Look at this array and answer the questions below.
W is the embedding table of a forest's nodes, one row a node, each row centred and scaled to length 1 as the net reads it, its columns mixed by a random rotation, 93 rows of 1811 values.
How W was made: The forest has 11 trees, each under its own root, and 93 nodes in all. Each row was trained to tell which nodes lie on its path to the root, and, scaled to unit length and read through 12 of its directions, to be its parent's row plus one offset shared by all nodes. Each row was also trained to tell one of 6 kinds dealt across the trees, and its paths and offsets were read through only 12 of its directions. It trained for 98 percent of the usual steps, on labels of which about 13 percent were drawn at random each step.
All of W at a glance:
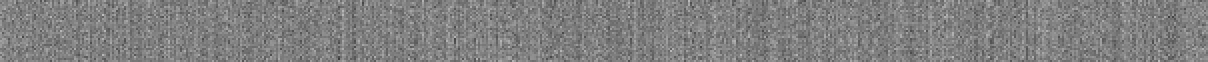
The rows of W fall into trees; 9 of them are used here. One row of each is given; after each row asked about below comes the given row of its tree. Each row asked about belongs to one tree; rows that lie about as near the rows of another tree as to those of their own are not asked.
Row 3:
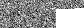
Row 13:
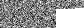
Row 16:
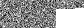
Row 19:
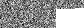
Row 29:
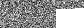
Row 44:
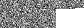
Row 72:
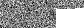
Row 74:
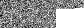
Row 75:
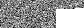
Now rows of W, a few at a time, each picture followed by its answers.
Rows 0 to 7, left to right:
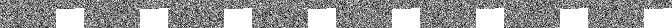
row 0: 3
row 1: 3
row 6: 72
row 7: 19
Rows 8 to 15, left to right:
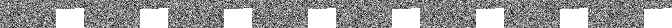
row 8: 3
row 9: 44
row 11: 72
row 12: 13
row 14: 44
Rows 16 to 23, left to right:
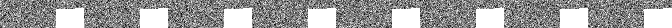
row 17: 3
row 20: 13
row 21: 74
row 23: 44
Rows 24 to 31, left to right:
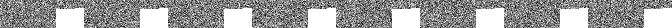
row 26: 3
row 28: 75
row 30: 72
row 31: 13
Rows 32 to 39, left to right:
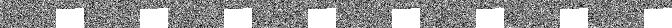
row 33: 29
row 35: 13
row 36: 75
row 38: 16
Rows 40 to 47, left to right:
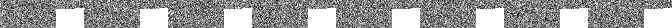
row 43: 19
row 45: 72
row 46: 44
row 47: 72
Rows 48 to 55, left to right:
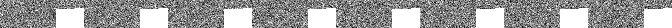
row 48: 72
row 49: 3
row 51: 3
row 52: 44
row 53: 72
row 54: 3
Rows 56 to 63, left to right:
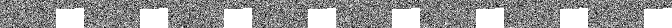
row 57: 44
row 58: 16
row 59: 44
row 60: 44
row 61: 16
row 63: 44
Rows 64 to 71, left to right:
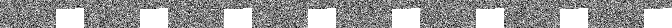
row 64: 72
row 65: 13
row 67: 19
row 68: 29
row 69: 72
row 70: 3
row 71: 13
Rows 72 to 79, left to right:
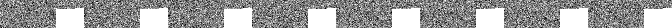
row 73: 29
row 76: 13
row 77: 13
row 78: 13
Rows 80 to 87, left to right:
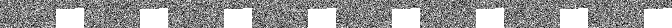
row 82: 44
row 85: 16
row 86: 3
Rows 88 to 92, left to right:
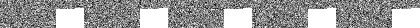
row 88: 72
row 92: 13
